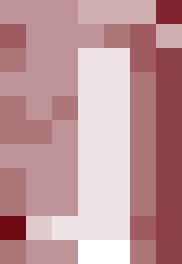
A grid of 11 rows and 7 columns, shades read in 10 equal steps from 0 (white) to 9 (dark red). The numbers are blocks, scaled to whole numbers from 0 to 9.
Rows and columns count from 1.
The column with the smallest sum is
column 4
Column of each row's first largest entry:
7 1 7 7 7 7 7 7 7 1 7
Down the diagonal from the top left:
4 4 4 1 1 5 7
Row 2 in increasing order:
3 4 4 4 5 6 6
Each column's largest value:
9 5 5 4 5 6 8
